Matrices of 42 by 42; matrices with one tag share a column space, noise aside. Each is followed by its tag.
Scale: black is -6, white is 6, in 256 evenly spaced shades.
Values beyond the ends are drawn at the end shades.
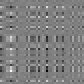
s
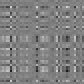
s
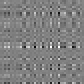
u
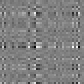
u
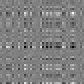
u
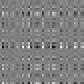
u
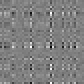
u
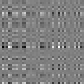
u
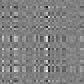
s
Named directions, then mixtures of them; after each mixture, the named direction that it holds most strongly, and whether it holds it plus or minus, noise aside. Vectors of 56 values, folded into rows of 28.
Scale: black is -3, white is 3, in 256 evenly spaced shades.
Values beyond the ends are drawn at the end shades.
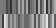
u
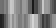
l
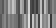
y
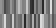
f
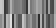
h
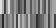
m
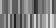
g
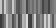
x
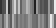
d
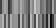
g, minus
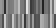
f, plus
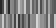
m, minus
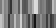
g, minus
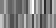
f, minus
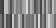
h, minus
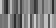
g, plus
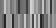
f, minus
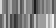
g, plus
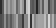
y, plus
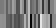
y, plus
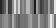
d, plus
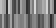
d, minus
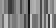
y, minus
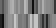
l, plus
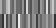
m, plus
